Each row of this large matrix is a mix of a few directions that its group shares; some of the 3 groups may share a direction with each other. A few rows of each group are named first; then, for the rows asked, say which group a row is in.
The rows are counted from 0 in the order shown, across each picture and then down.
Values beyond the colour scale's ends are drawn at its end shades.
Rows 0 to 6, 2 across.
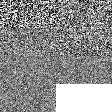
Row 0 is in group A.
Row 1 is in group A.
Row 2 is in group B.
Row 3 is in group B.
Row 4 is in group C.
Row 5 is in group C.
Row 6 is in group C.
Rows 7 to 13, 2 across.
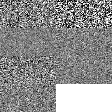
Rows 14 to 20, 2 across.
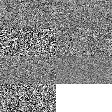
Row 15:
B
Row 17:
A
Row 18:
A
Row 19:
A
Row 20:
B
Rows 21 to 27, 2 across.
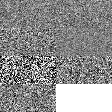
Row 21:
C
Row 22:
B
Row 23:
A
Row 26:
C
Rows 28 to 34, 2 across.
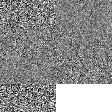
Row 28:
B
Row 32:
A
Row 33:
C
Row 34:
A
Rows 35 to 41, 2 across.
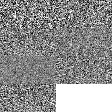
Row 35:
C
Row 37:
B
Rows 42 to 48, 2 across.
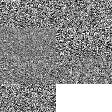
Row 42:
A
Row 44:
B
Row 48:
A
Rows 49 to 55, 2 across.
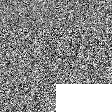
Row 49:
B
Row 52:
C
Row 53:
C
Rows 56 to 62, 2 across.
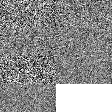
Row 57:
B
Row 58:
C
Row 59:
A
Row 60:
B
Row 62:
C
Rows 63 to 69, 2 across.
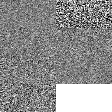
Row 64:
B
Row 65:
C
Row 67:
B
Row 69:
A
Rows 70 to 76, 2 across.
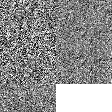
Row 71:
A
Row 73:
C
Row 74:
C
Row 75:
C
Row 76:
B
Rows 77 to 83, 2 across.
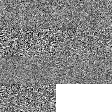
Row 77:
C
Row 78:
C
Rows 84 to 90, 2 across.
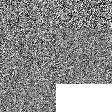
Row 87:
C
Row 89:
A
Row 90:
C
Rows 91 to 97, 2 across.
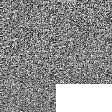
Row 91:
A
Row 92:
A
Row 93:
A
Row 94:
A
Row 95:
A
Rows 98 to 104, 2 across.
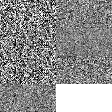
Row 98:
C
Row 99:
A
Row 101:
B
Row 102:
C
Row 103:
A
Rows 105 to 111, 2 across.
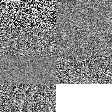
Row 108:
C
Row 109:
B
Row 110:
B
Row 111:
C
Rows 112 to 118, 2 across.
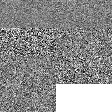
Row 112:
A
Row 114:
A
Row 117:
B
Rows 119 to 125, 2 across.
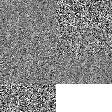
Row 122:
C
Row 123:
A
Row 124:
C
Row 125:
B
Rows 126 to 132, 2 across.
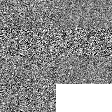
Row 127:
C
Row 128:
B
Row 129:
C
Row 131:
A
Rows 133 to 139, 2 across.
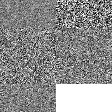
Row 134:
B
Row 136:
A
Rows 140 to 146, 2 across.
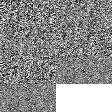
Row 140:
B
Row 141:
C
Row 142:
C
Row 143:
C
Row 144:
A
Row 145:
B
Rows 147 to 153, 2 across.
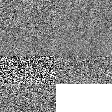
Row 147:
A
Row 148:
C
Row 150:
C
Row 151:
B
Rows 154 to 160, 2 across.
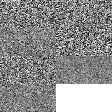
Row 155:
A
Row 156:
B
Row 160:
A
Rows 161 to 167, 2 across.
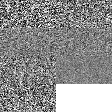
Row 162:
B
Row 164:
A
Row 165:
C
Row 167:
B
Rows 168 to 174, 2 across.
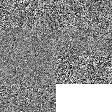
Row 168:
C
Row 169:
B
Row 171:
A
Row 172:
C
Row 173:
A
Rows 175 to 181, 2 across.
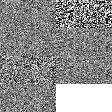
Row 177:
C
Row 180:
B
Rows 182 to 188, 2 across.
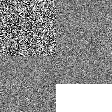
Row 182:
B
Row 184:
B
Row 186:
C
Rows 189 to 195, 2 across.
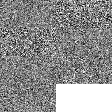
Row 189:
A
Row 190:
B
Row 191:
C
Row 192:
B
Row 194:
B
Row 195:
B
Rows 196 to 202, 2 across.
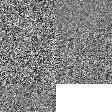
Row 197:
C
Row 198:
A
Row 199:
A
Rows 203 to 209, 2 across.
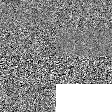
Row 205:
C
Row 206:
B
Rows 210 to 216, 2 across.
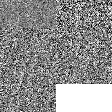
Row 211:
C
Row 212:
A
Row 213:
C
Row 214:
C
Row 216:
B
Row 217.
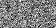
